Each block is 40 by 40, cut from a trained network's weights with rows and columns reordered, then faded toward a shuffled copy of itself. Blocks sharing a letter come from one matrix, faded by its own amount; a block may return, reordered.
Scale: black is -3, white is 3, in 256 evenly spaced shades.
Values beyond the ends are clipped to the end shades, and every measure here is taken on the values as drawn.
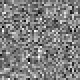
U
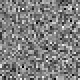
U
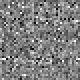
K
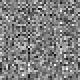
U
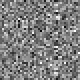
U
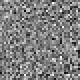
U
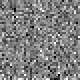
K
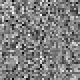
U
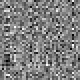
U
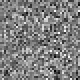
U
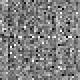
K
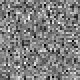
U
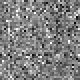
K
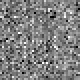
K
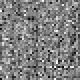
K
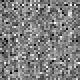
K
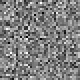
U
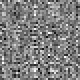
U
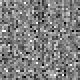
K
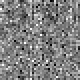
K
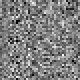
U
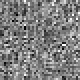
U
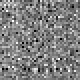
K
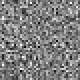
U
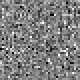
K
